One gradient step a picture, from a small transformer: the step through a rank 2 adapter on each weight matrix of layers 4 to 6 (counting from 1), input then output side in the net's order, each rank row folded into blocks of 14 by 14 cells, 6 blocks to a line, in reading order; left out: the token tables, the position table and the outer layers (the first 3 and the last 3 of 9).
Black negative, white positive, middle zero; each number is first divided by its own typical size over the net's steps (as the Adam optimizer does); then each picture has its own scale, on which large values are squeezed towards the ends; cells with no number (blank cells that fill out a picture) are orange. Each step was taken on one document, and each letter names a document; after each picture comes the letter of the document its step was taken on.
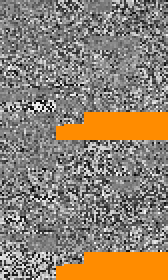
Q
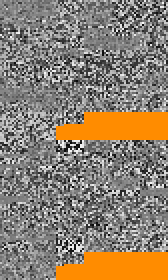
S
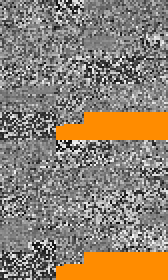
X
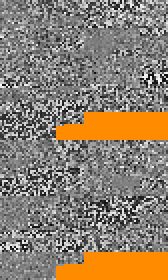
S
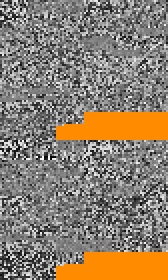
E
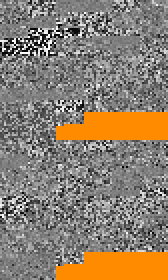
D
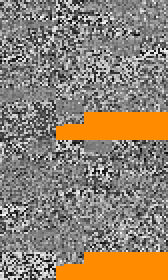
X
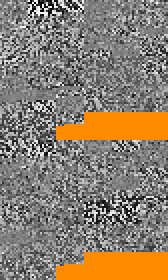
Q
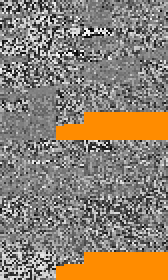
X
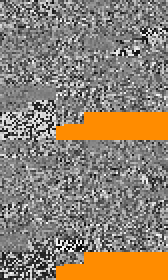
Q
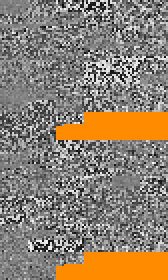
S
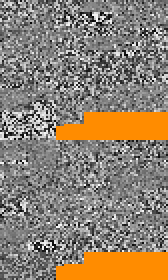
X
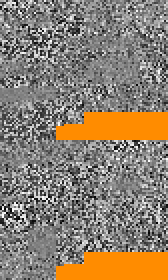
D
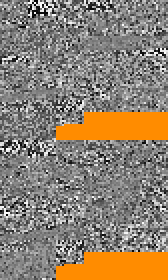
D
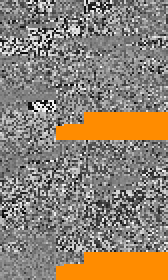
D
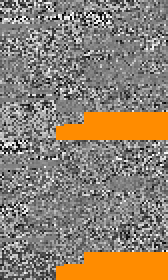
X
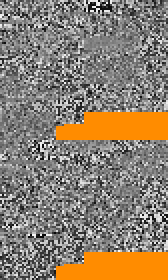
E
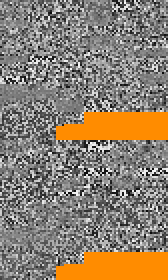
E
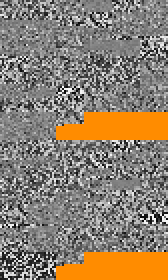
E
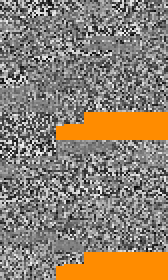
S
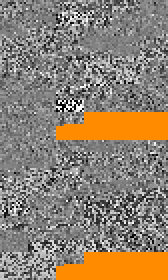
X
